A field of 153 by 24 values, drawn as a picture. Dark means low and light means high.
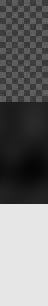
It is made of 3 by 1 panels. Panel 1,1: low, checkered. Panel 2,1: very low, smooth, faint in contrast. Panel 3,1: very high, flat.
